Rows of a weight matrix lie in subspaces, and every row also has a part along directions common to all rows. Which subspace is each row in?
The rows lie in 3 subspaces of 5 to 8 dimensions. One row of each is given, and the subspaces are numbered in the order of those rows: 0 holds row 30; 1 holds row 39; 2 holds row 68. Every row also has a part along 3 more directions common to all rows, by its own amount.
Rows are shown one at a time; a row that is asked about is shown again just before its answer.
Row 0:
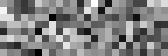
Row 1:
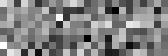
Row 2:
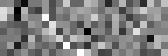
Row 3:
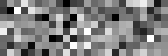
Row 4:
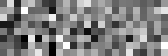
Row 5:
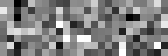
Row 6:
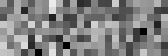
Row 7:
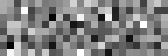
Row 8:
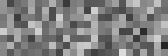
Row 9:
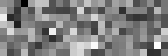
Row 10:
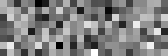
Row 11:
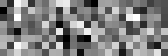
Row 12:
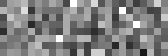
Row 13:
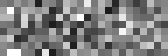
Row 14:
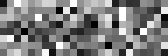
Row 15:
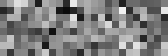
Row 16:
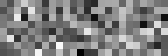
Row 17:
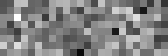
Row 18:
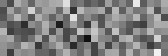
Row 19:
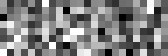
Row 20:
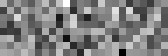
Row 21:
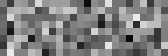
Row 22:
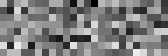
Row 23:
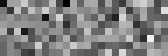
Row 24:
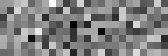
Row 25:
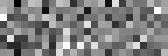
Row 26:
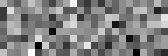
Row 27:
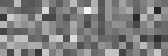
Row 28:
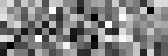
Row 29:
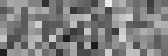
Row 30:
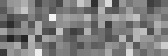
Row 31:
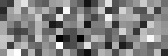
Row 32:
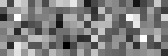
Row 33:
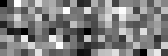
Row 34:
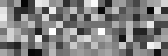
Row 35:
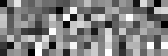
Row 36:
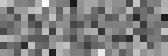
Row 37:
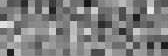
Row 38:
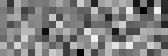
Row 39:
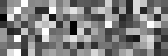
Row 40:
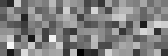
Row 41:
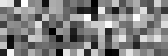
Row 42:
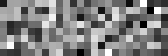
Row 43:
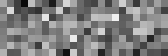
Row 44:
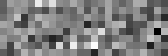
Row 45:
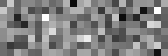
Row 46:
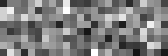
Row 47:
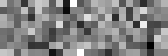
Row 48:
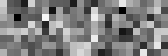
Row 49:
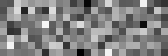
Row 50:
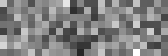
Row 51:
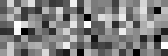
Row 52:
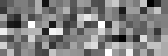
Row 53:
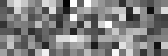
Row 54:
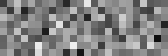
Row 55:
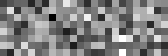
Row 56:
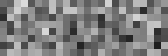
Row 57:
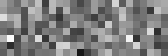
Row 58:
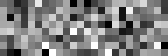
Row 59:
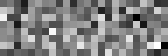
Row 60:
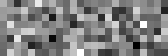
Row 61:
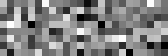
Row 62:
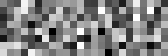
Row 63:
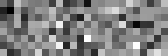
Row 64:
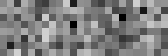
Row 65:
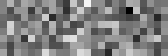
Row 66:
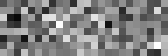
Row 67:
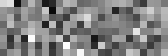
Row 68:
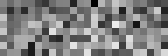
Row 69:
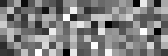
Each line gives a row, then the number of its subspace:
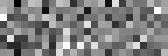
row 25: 0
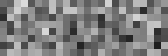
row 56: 1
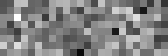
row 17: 2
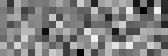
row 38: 2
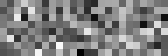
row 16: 0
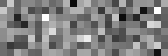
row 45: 1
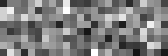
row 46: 1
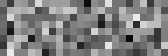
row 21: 1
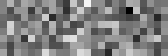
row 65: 1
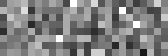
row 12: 2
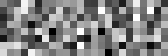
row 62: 0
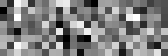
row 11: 2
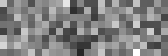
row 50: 2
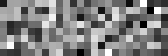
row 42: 1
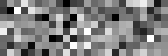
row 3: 2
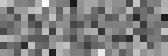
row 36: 2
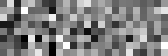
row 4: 0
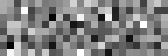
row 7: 1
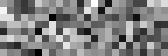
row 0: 0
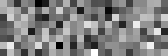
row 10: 1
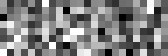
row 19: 0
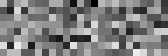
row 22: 2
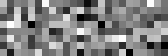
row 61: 0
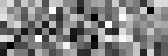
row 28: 0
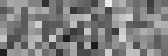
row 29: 0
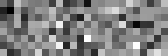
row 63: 1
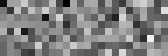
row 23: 2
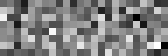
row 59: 1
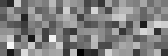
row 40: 2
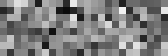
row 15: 1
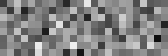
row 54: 2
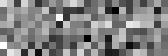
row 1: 1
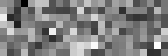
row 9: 1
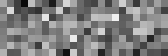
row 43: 2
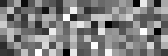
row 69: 2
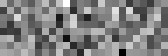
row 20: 2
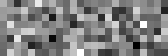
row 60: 1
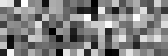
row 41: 0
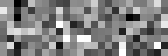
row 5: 2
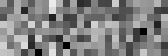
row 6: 0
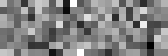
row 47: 1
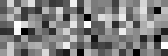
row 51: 2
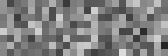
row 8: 2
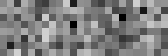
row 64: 1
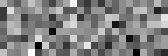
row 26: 2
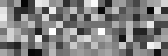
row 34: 0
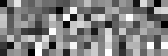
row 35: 2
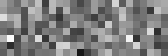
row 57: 0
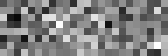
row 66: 0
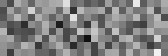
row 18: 2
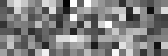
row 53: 1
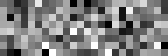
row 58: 1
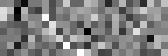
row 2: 2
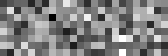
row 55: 2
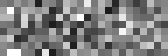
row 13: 1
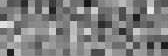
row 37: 0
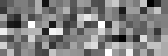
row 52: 0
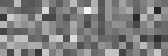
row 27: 0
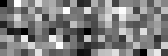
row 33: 1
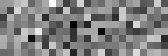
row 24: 2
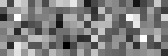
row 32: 2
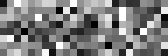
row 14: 1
